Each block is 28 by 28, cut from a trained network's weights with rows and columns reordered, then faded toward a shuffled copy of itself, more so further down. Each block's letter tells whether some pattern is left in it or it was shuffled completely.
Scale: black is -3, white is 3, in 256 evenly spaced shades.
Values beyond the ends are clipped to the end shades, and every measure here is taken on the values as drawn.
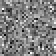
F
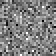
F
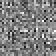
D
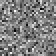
F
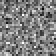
D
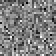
F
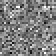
D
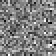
D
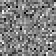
F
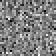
F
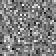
F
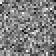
F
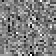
D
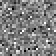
F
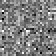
D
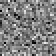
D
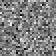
F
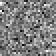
F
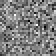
F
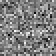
D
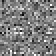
D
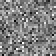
F
